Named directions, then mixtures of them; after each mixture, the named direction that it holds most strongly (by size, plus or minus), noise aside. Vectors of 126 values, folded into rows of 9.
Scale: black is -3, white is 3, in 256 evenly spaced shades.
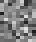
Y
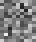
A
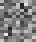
A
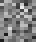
A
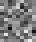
A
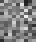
A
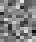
Y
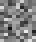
A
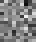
Y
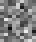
A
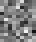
Y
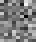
Y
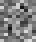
A
